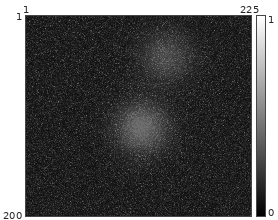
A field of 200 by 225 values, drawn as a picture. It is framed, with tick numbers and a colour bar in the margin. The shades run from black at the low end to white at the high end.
Ninth with the highest average: centre. Histogram: skewed, a long tail of high values. Odd rows or columns: none. Stripes: none. Slope: none. Bumps: two.
